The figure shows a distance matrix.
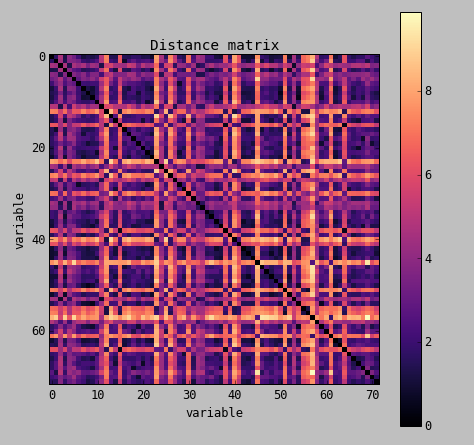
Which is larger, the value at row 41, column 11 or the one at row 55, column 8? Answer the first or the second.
the second
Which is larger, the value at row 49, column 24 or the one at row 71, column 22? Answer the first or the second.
the first
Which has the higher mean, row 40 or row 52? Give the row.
40
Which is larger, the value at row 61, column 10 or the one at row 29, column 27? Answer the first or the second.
the first
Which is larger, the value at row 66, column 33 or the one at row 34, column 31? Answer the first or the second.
the first
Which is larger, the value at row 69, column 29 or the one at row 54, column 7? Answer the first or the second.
the first
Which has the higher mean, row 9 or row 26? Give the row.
26
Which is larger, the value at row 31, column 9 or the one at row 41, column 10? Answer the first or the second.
the second
